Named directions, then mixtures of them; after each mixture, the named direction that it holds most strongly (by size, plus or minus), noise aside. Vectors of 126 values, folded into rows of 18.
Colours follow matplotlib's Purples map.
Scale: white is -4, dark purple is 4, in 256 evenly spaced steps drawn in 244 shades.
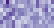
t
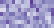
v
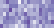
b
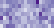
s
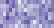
b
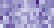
s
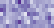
v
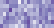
b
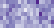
s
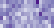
s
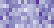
s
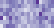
s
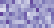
v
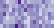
b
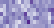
v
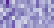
t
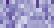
t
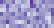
v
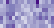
s
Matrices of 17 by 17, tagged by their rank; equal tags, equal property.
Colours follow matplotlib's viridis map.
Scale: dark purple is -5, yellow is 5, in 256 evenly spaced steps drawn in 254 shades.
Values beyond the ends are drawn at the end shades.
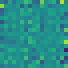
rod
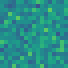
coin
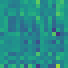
rod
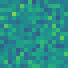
coin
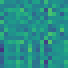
rod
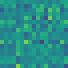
rod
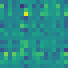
rod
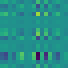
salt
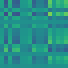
salt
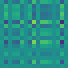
salt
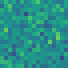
coin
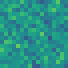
coin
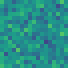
coin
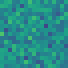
coin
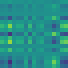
salt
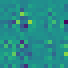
rod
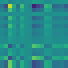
salt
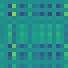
salt
